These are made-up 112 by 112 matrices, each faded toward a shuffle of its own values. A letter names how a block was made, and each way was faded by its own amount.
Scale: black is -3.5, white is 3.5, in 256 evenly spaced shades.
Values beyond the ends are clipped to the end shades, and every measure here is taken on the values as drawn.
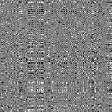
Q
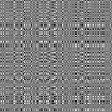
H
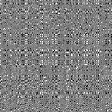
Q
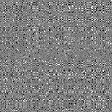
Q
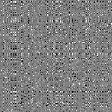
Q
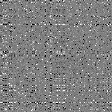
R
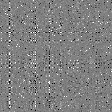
R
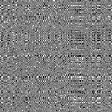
Q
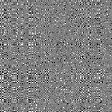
Q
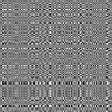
H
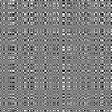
H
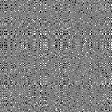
Q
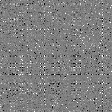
R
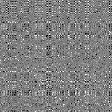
Q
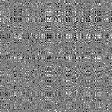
Q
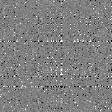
R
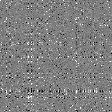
R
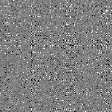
R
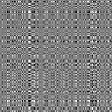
H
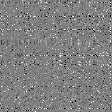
R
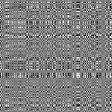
H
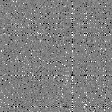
R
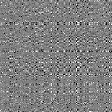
Q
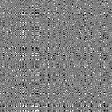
Q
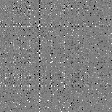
R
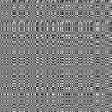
H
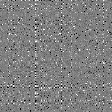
R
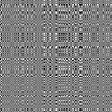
H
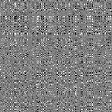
Q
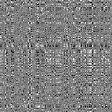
Q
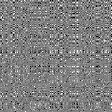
Q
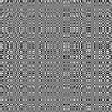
H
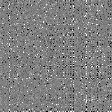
R
